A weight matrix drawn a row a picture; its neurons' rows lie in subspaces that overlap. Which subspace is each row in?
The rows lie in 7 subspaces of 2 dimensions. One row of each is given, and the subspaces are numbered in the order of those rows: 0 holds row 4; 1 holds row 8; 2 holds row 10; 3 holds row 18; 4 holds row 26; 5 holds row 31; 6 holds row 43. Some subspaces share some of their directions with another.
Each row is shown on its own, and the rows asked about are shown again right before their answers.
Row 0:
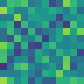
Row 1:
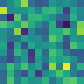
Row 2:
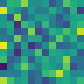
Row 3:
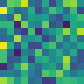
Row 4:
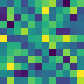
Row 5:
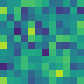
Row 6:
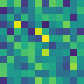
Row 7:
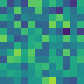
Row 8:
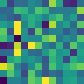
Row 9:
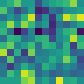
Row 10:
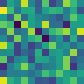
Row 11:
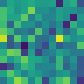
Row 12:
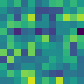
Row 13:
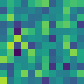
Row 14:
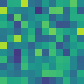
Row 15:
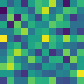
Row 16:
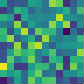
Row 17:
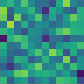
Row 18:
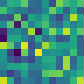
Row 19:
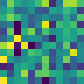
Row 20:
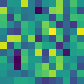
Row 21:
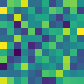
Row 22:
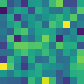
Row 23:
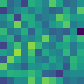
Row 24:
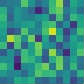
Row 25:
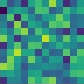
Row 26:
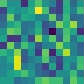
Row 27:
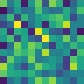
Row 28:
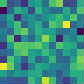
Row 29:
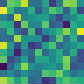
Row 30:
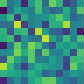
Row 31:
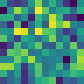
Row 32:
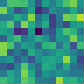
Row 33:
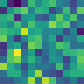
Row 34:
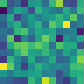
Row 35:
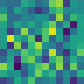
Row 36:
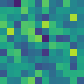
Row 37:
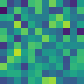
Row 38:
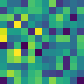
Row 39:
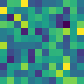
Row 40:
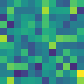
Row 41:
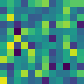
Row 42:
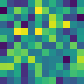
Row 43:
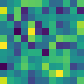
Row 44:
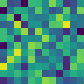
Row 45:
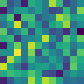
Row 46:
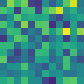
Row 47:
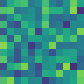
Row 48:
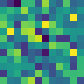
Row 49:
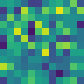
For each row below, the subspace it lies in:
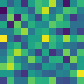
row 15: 0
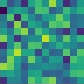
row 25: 0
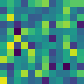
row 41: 1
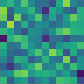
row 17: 0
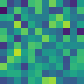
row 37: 6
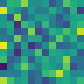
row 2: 6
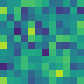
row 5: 6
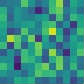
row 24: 4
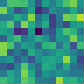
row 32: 5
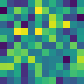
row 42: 5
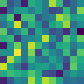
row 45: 5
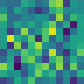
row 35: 4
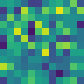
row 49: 6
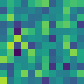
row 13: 1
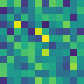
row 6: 2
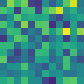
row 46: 6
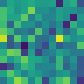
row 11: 3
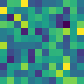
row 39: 1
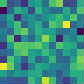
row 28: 3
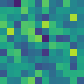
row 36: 2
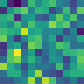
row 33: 2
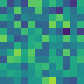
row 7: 6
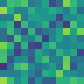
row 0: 4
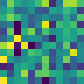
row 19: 1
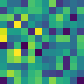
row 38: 3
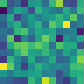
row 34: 3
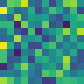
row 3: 5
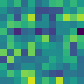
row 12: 5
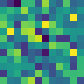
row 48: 2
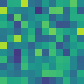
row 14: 4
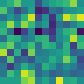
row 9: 5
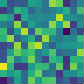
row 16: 4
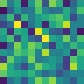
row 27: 2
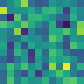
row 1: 1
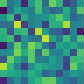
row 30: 2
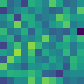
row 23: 5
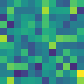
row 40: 0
